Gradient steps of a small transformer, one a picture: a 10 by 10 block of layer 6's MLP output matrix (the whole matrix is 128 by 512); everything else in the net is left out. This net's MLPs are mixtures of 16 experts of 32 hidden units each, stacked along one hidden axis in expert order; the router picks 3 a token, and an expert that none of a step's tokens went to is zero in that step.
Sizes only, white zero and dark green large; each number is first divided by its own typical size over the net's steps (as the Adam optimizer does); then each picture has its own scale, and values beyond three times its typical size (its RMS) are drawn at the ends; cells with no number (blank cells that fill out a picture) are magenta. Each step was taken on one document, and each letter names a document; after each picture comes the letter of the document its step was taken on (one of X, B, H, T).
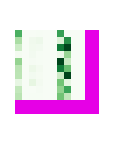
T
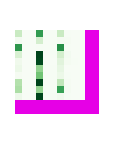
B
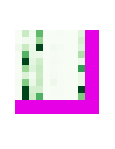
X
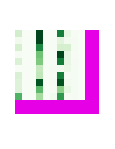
B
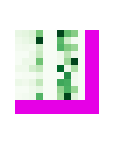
B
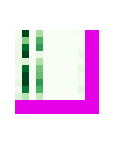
X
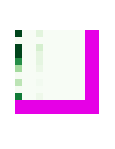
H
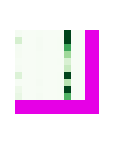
T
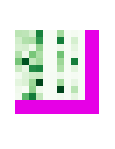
B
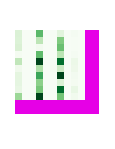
B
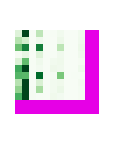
X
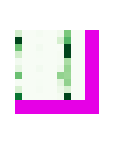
T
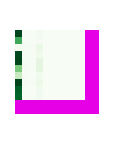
H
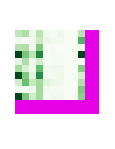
X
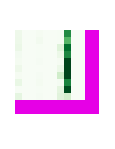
T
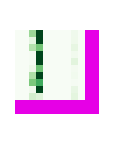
B
